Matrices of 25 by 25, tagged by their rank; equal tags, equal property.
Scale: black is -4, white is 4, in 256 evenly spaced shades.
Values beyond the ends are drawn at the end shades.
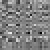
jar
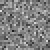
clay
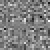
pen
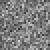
clay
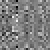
jar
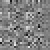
pen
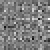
pen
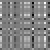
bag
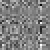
jar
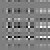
bag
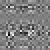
jar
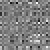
jar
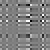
bag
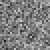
clay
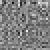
pen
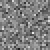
clay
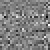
pen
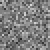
clay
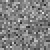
clay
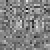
pen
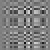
bag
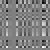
bag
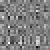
jar
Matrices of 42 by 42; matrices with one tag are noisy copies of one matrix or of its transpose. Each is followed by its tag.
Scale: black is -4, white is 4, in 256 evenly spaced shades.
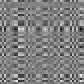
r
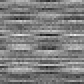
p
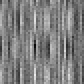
p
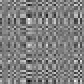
r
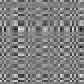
r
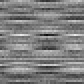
p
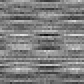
p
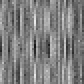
p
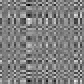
r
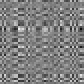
r
